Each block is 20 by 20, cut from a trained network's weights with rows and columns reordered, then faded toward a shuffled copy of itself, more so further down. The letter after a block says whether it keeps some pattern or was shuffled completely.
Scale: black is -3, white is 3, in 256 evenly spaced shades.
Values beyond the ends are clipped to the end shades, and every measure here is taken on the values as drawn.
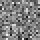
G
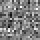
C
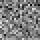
G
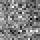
C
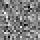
C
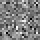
C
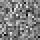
G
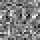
C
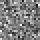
G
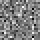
C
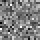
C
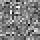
C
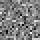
G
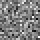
G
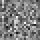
C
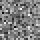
G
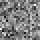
G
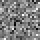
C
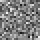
C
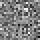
C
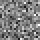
G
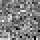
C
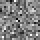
G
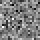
G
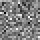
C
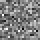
G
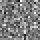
C
